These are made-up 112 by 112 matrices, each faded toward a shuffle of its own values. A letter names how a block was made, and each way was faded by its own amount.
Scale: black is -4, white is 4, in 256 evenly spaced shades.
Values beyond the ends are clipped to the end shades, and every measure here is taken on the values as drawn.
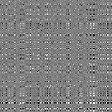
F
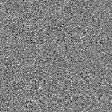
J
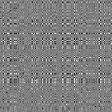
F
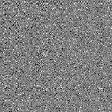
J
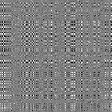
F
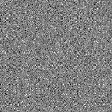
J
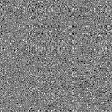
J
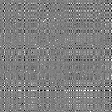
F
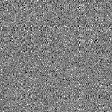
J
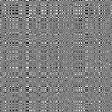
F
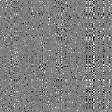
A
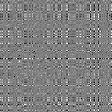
F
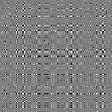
F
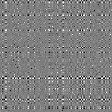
F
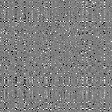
A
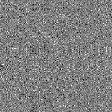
J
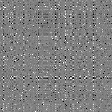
A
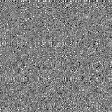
J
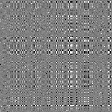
F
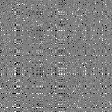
A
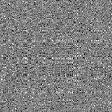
J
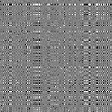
F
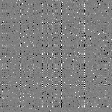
A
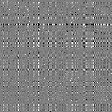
F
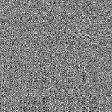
J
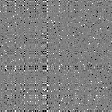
A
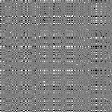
F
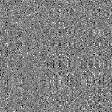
J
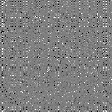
A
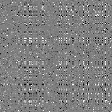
A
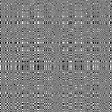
F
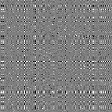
F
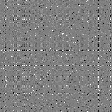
A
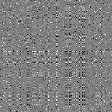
A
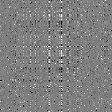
A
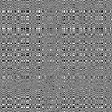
F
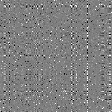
A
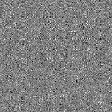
J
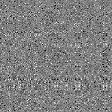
J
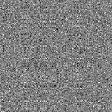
J
